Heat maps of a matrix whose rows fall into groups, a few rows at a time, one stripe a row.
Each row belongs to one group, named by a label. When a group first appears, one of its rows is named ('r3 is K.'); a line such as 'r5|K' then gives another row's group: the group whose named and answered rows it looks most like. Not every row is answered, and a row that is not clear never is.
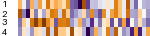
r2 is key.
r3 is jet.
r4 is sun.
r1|key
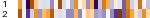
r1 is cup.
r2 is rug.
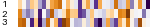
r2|rug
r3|rug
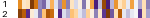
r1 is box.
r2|rug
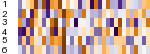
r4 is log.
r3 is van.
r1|jet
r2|log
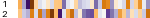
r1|cup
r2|van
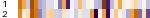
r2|box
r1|box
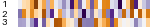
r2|jet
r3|sun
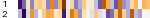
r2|van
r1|log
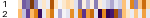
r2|box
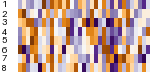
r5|jet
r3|key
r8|rug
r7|rug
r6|cup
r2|rug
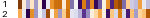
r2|van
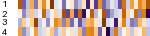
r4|box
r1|van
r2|box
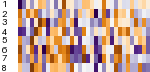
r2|box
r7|key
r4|log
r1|log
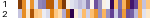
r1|key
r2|jet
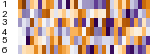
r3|box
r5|cup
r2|sun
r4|box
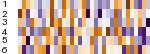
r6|log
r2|key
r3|cup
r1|key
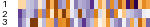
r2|sun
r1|van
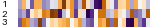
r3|sun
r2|van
